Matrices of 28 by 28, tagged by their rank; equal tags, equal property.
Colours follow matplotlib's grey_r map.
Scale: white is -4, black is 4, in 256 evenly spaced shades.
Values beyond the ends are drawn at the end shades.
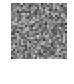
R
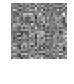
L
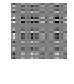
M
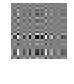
M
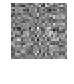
L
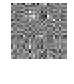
L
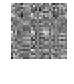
L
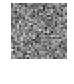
R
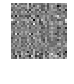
L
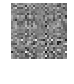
L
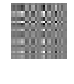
M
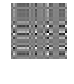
M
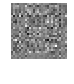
L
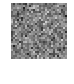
R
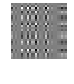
M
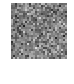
R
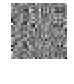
L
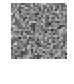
R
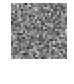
R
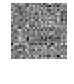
L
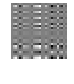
M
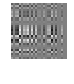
M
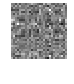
L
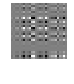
M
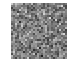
R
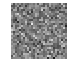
R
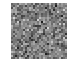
R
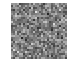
R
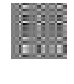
M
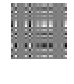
M
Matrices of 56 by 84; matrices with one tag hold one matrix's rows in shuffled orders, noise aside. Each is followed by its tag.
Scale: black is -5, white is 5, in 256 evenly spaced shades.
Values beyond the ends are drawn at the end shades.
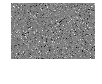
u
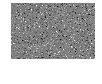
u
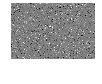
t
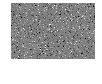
t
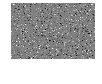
u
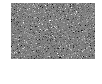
t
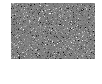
t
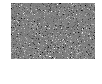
t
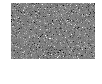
t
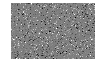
u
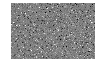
u
